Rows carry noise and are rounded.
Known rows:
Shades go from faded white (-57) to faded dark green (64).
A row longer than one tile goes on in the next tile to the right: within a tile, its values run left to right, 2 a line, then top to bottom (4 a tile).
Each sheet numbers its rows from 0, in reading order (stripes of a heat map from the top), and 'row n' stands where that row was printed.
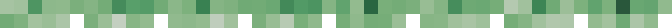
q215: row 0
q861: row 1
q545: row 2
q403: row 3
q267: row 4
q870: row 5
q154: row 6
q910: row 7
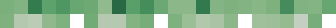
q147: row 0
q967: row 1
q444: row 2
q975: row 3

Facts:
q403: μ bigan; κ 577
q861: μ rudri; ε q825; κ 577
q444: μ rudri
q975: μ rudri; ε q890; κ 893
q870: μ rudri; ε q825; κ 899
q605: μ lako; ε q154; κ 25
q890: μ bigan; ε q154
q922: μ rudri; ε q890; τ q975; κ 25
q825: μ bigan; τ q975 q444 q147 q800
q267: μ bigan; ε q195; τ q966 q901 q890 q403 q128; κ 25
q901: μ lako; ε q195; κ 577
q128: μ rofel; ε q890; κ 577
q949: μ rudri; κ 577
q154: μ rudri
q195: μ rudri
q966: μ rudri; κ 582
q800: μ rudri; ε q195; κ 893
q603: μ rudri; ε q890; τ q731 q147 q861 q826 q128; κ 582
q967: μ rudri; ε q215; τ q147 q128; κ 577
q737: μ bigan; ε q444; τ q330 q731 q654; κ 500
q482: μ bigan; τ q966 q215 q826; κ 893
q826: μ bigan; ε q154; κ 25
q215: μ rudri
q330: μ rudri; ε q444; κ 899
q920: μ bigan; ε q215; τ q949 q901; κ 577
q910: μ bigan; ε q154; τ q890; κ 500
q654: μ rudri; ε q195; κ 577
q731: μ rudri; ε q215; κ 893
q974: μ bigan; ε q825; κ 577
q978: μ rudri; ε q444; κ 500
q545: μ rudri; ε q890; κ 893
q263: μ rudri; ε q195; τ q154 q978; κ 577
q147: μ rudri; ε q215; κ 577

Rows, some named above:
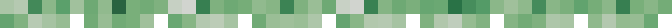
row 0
q966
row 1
q267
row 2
q603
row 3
q605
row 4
q603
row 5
q263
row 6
q482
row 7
q922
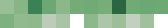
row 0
q978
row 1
q737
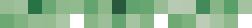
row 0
q890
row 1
q910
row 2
q966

